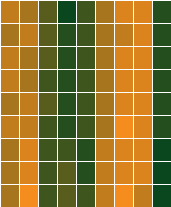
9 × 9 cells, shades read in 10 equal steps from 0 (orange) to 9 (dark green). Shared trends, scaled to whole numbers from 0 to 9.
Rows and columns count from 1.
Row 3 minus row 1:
0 0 0 -1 0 0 0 0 0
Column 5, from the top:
7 7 7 7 7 7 8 8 7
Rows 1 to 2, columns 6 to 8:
3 1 1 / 3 2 1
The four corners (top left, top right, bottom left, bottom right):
2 8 3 9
